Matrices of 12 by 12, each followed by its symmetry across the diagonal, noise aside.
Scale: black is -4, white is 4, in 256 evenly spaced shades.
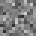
antisymmetric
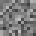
symmetric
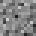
symmetric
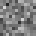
antisymmetric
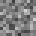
antisymmetric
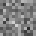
neither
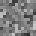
antisymmetric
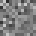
symmetric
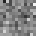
neither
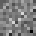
symmetric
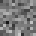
neither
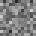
antisymmetric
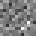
symmetric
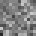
neither
